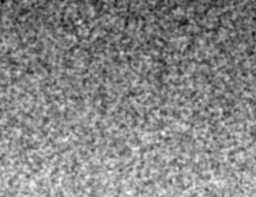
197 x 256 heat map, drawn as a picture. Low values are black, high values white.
There are no regular stripes. The values follow a bell shape. No single row or column stands out from its neighbours. On average the colour sits 50% of the way up the scale. There are no lone odd cells. The field is mottled with small blotches. There is an overall slope up to the bottom.
